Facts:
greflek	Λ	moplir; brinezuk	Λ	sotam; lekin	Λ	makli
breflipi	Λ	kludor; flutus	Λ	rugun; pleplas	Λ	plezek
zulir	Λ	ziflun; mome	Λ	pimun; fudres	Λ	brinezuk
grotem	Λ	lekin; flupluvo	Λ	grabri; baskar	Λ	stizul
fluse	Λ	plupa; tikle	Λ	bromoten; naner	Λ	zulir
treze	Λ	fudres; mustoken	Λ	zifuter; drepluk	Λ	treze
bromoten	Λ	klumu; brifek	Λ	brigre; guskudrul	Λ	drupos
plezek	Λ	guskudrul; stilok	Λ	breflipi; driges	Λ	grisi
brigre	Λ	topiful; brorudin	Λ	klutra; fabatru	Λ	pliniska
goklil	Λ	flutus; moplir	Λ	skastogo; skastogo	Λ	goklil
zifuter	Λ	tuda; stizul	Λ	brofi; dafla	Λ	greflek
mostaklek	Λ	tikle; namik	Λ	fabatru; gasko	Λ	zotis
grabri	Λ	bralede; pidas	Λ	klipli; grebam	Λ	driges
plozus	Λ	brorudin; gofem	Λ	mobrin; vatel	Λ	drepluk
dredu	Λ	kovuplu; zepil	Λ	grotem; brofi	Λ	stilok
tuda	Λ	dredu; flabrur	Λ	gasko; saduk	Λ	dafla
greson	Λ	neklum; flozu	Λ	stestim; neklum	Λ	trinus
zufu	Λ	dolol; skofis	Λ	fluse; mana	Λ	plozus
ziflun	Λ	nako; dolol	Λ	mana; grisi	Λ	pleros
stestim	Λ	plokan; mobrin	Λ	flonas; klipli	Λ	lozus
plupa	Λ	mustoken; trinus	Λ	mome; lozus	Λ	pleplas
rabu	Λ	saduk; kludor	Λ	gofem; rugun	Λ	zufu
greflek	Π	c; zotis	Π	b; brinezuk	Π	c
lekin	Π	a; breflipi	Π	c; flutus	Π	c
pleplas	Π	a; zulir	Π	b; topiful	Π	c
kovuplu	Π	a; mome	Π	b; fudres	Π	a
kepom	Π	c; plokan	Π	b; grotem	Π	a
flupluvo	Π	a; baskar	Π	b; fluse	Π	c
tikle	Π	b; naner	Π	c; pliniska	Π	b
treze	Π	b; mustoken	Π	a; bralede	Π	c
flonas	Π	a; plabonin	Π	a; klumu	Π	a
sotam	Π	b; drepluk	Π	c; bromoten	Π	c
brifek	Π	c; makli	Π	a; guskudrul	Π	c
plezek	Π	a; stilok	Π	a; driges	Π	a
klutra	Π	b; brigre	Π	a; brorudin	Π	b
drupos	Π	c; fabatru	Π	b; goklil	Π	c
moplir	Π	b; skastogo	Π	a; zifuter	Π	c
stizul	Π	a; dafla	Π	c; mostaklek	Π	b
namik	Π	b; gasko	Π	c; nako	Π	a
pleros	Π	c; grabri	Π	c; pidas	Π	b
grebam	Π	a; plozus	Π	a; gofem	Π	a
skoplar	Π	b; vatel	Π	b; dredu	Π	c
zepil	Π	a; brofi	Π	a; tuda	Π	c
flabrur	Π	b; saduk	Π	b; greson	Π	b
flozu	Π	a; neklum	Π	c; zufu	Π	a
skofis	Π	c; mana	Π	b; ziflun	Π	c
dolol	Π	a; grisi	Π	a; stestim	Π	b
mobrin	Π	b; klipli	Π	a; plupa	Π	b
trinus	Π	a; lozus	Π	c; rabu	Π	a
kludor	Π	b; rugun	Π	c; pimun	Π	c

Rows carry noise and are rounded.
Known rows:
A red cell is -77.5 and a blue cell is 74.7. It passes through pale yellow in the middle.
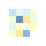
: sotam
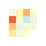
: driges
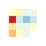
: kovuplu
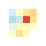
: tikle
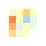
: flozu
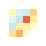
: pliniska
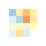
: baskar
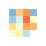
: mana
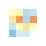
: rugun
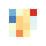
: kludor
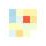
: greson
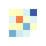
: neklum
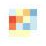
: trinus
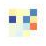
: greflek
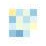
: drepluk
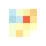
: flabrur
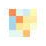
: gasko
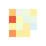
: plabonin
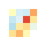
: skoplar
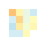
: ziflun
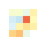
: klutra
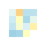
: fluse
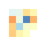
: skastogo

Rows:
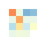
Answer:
pimun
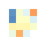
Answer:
mobrin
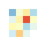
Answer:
mome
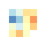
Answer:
moplir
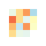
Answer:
dolol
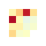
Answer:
stizul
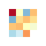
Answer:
lozus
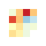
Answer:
stilok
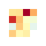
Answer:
brofi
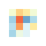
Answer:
breflipi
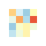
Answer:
goklil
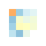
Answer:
brinezuk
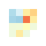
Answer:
vatel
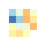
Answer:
saduk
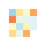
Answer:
mustoken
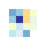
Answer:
treze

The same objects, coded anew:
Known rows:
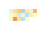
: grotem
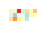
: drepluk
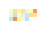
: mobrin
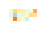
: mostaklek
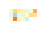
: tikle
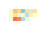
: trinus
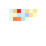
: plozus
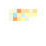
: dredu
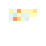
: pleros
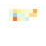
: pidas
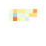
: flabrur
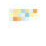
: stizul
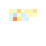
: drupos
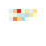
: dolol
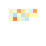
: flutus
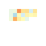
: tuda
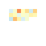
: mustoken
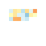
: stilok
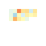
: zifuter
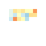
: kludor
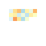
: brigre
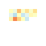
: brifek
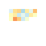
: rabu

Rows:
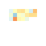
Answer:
plupa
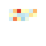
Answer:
zufu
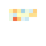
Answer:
mome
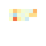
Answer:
greson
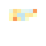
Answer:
skastogo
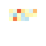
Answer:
rugun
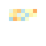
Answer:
flonas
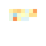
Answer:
sotam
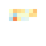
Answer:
klutra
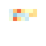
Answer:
mana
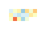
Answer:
pleplas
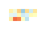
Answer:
neklum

